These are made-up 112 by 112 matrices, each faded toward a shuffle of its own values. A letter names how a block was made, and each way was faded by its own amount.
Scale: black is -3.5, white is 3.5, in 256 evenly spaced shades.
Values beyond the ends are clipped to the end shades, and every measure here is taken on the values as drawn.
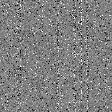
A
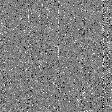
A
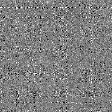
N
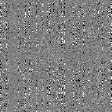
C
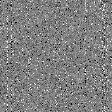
A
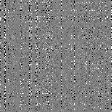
C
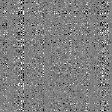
C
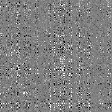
C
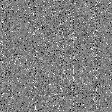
A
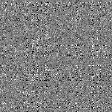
N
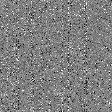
A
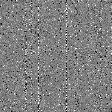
A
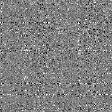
N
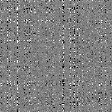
C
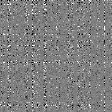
C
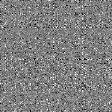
N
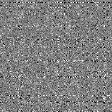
N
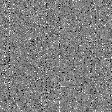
A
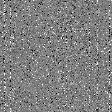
A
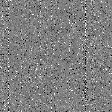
A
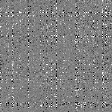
C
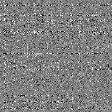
N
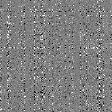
C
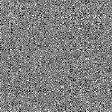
N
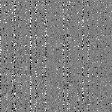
C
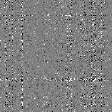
C
